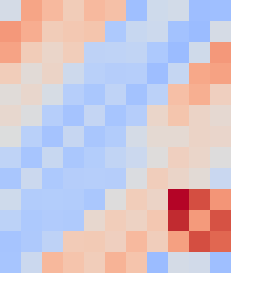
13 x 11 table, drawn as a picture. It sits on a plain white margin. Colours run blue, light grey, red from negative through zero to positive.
Grain: diagonal, up to the right. Odd patch: higher, in the bottom right. Roughest part: bottom right. Ninth with the highest average: bottom right. Average level on the scale: 50%.
